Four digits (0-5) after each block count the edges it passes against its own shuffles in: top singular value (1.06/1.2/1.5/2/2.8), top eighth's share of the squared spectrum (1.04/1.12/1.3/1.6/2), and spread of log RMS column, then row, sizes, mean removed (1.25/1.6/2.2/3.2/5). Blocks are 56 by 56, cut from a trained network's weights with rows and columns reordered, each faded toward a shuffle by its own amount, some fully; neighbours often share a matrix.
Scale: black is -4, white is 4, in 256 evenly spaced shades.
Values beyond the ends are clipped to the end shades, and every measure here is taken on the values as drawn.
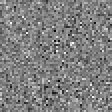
2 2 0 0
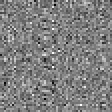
4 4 2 2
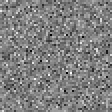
1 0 0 0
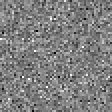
1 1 0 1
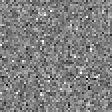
2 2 0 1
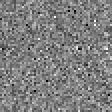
2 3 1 1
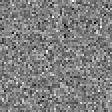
2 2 0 0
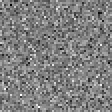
0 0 0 0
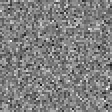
0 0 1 0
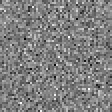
3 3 1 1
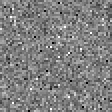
0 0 0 0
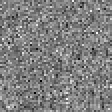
2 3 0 0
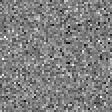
0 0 0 0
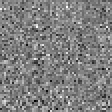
3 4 2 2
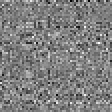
4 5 2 3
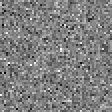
1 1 0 0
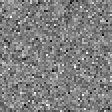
1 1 0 0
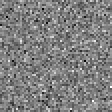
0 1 0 0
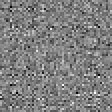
3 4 2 2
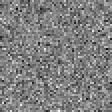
2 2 1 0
